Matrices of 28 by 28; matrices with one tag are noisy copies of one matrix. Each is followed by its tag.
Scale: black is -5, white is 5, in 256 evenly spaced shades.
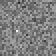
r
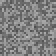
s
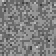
s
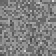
r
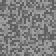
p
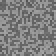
p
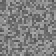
p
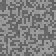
p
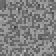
p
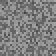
r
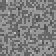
p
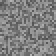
p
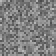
s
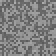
s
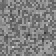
p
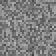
r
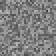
p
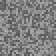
p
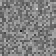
s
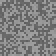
s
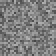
s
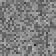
s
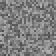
p
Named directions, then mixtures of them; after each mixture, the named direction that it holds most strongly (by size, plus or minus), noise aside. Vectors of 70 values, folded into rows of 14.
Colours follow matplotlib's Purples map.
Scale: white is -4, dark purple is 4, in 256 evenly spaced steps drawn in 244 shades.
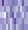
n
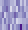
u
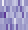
n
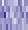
n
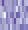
n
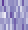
n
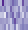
n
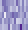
u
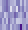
u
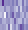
n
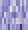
u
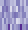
u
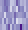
u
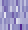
u
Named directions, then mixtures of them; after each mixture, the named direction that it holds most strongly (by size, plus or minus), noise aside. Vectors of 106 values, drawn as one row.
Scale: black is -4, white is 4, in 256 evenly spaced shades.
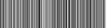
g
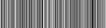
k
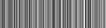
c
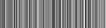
c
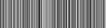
g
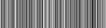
k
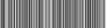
c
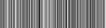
g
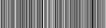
k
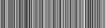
c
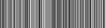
g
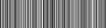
k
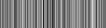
k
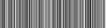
c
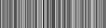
k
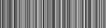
c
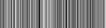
g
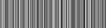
c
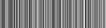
c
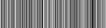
k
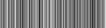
k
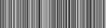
g
